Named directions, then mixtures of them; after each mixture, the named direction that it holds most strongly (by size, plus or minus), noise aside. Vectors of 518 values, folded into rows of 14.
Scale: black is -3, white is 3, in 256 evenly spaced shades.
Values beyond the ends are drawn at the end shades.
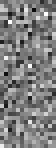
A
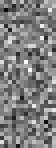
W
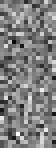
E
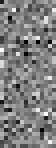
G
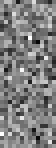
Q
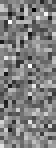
A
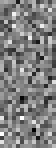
Q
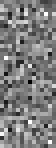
A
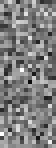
Q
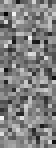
Q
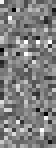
G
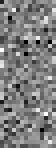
G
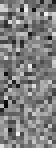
A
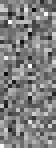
A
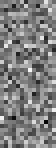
W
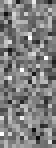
Q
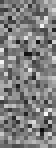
G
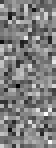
A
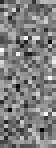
G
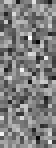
Q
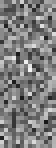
W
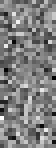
E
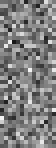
E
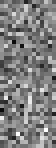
E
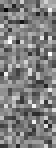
W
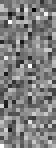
A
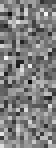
A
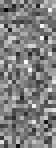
W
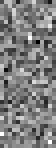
Q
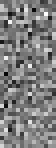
A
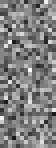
E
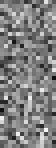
E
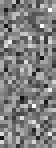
W
